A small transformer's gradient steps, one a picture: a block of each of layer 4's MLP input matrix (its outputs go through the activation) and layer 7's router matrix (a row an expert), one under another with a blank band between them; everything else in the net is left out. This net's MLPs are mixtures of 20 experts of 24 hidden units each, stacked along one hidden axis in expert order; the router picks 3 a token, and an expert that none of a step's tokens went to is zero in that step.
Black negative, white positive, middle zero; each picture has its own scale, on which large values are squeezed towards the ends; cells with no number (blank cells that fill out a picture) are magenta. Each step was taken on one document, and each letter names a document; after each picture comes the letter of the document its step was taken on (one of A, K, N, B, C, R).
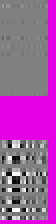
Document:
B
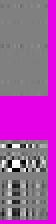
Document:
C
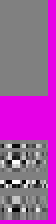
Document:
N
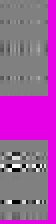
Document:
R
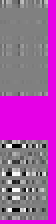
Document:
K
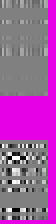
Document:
K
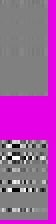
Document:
B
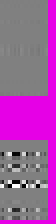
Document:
N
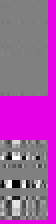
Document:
R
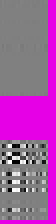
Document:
B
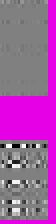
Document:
C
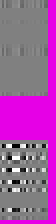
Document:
B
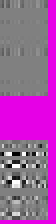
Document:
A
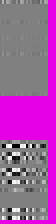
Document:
K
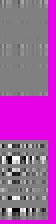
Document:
K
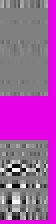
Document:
C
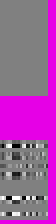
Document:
A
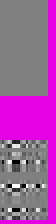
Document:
N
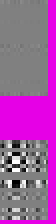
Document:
N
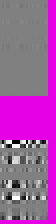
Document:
N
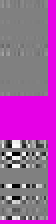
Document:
A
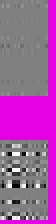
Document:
C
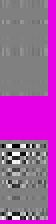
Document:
C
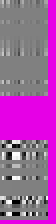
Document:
A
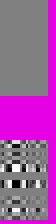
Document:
R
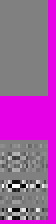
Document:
N
